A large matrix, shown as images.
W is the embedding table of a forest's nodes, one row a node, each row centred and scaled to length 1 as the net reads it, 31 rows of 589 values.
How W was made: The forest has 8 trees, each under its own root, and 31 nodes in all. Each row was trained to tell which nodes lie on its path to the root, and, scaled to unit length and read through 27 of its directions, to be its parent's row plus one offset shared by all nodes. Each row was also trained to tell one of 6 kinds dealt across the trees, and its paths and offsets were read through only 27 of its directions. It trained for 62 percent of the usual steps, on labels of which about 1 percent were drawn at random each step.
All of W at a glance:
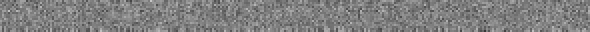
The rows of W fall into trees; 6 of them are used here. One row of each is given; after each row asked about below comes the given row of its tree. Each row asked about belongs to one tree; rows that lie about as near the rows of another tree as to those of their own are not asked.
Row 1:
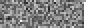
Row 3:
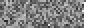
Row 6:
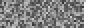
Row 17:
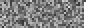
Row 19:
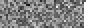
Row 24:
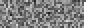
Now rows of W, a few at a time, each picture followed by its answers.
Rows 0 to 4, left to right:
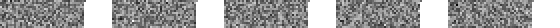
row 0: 24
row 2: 6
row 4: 3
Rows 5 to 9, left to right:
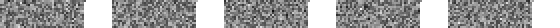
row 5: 3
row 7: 6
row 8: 17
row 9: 6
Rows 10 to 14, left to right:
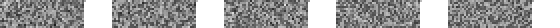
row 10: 19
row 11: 19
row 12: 17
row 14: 17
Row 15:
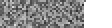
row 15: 3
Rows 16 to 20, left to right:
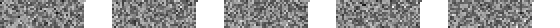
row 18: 6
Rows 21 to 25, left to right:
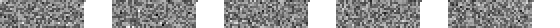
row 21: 3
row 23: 24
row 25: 3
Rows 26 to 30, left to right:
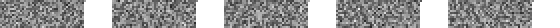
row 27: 19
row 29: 24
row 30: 24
